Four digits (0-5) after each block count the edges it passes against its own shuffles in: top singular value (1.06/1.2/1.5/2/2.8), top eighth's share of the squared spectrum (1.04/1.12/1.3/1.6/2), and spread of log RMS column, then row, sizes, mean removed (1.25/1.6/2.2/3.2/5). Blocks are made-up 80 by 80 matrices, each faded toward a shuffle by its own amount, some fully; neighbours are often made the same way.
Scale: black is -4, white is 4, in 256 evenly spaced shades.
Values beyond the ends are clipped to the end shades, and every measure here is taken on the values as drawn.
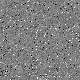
1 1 0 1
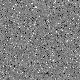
1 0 0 0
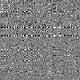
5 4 2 3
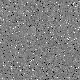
2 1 0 0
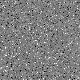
1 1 0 0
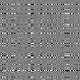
5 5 3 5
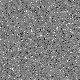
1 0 0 0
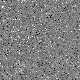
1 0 0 0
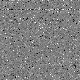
3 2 0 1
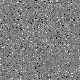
3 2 0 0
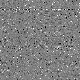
3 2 0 1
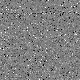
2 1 0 0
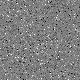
1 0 0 0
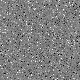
0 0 0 0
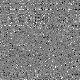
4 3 1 2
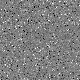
2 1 0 0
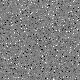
0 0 0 0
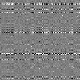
5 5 2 4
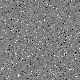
1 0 0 0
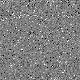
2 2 0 1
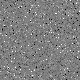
0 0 0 0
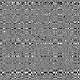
5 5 3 4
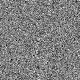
2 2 0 0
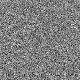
3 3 1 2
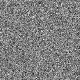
2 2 0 0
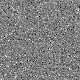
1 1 0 1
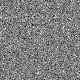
1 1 0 0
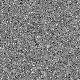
0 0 0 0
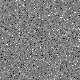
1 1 0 0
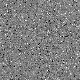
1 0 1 0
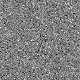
0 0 1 0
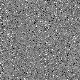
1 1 1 0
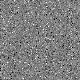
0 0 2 0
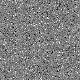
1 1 2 0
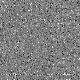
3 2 0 1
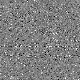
3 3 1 2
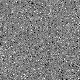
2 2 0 0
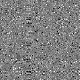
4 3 1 2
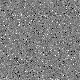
2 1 0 0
